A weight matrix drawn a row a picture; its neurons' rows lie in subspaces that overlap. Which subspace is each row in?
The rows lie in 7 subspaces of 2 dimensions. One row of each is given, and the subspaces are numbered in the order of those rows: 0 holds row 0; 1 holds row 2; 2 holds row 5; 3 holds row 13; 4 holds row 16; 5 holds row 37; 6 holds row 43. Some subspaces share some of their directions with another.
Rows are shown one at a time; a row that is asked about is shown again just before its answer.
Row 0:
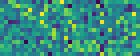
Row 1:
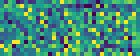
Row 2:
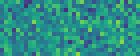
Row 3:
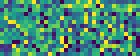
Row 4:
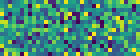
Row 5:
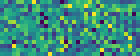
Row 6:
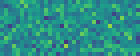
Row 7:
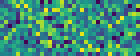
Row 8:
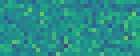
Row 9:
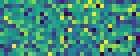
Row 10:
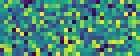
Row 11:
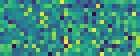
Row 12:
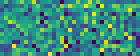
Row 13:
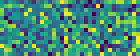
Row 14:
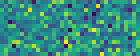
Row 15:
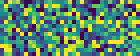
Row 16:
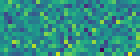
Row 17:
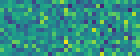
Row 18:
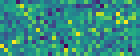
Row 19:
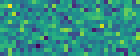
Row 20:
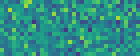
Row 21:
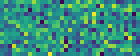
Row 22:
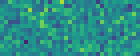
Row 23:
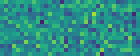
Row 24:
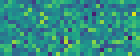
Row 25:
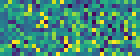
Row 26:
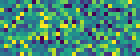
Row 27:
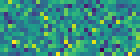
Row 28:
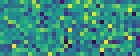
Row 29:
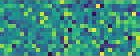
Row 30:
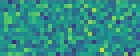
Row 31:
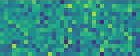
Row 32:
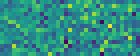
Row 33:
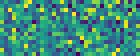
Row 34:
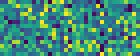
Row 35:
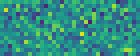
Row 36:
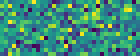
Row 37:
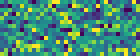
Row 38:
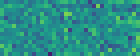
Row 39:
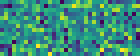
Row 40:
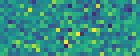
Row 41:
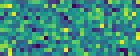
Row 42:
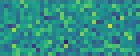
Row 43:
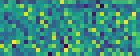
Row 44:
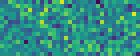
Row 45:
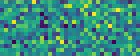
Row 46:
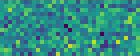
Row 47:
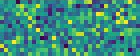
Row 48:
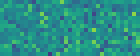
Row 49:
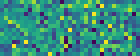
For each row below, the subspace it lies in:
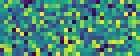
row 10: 1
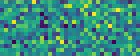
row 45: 2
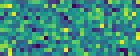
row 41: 5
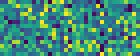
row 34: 0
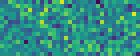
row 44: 0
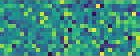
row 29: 3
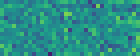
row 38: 3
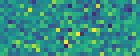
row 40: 5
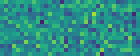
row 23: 4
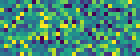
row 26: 2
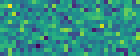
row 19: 5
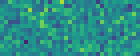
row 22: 0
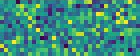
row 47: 6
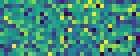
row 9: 3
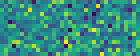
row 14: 5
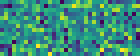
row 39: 5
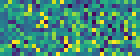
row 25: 3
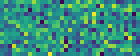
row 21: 4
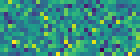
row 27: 4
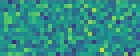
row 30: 4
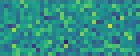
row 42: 0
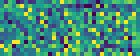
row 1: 6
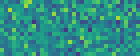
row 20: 1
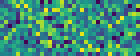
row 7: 0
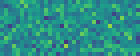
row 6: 0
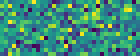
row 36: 5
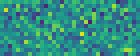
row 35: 4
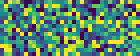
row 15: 1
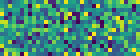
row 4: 3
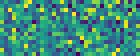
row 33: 1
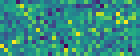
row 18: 6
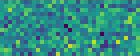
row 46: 2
